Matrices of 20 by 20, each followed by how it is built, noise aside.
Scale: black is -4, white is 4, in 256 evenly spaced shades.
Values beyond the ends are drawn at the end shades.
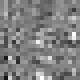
low rank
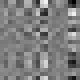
low rank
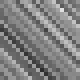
Toeplitz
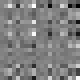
low rank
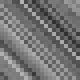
Toeplitz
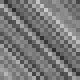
Toeplitz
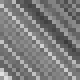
Toeplitz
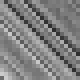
Toeplitz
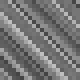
Toeplitz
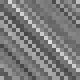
Toeplitz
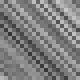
Toeplitz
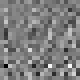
low rank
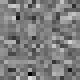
low rank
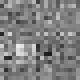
low rank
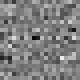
low rank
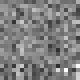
low rank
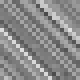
Toeplitz
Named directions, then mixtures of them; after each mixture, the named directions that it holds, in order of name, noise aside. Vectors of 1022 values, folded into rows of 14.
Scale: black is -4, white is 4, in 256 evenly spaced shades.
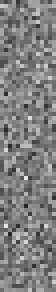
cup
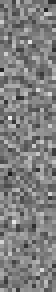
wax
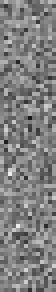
cup, wax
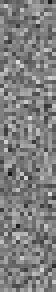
cup, wax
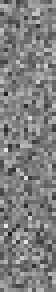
cup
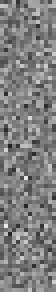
cup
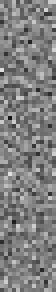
wax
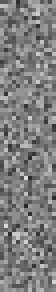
cup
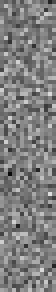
cup, wax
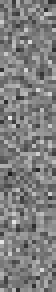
wax
